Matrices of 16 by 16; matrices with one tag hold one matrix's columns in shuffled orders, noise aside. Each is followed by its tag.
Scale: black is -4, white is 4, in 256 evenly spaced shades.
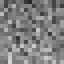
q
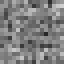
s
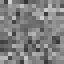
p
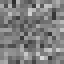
s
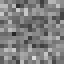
s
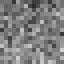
q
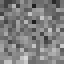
q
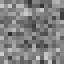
s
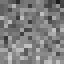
q
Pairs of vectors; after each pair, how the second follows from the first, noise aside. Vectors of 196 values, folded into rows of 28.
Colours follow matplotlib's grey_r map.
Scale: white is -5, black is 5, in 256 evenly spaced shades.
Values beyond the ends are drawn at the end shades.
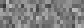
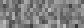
shuffled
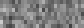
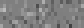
partly zeroed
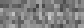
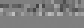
partly zeroed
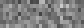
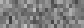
shuffled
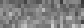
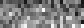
scaled up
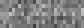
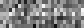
scaled up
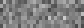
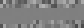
partly zeroed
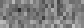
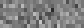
shuffled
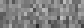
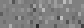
partly zeroed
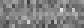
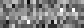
scaled up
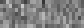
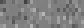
partly zeroed
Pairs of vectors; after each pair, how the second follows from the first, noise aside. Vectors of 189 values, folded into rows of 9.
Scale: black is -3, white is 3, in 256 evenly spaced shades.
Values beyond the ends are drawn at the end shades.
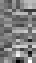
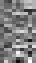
copied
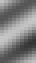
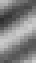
reversed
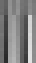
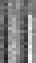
copied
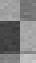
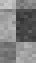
reversed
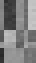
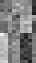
reversed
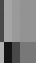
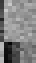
copied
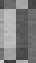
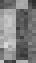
copied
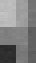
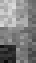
copied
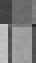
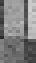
reversed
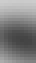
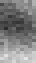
reversed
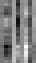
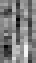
copied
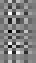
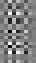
copied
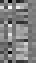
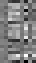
reversed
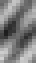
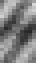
reversed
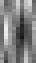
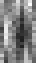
copied
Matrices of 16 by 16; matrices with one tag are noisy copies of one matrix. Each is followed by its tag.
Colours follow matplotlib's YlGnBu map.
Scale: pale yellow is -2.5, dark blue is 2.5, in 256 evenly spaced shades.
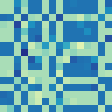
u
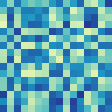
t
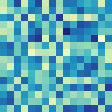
u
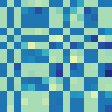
t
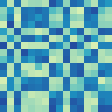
t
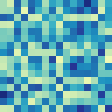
u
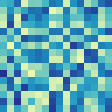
t
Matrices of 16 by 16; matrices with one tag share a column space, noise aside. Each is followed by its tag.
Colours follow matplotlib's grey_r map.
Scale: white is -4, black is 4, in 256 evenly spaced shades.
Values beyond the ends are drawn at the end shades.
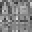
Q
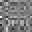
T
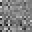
T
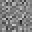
T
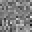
T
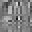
Q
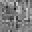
Q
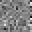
T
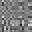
T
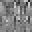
Q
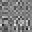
T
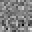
T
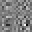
T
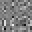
T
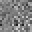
T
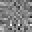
T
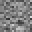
T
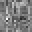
Q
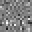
T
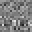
T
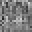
Q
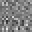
T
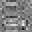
T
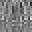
Q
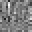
Q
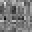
Q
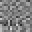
T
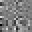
T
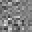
T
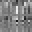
Q
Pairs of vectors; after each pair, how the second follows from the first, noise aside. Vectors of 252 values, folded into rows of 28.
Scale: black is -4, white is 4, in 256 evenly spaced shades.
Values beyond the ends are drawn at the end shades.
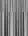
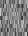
shuffled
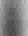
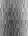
copied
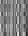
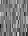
sign-scrambled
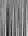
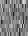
shuffled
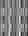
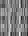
copied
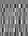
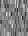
shuffled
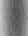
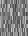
shuffled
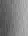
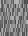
shuffled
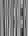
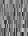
sign-scrambled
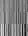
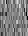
shuffled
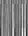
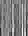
copied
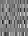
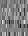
sign-scrambled
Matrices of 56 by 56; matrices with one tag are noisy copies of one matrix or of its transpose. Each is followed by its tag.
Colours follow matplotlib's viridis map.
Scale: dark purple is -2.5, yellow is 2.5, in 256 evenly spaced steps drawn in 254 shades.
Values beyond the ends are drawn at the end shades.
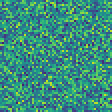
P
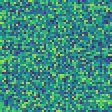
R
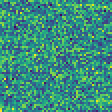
R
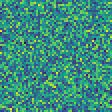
P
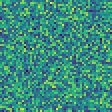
P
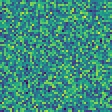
P
